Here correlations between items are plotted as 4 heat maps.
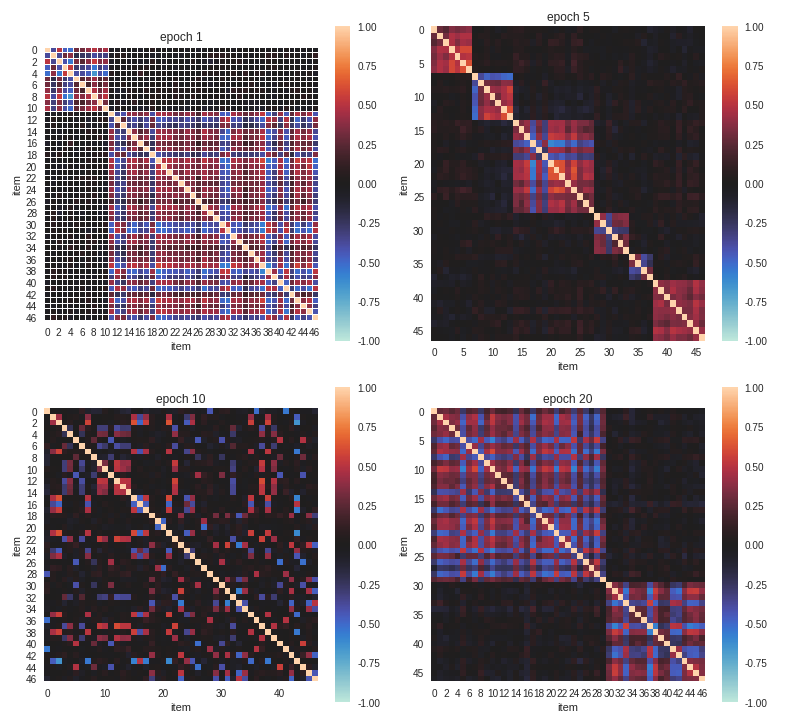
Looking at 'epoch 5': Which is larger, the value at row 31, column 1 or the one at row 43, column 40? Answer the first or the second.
the second
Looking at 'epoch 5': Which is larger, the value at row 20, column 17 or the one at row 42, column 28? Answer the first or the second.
the second
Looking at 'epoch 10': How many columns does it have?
47
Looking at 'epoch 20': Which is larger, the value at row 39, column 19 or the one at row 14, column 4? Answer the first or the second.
the first
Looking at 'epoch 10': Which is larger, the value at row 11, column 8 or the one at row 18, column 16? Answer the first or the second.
the second
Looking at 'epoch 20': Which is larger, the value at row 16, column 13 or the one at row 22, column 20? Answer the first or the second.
the second
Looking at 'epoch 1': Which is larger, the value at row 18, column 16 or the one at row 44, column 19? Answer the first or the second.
the second
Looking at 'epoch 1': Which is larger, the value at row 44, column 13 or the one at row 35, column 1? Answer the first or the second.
the second
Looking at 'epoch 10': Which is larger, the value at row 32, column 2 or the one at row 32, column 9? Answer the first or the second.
the first
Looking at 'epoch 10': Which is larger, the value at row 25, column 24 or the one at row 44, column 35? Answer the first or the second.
the second
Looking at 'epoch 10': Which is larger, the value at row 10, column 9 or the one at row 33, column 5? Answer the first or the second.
the first
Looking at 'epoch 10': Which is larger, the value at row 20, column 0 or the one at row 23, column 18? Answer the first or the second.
the second
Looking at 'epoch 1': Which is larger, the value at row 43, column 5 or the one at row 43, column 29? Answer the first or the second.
the second
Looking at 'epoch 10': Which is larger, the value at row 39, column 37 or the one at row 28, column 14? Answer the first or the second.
the first
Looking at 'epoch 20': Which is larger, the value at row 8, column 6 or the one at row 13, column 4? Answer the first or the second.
the second
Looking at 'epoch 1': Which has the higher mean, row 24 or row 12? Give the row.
24
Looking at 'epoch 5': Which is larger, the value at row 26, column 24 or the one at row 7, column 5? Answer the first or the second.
the first
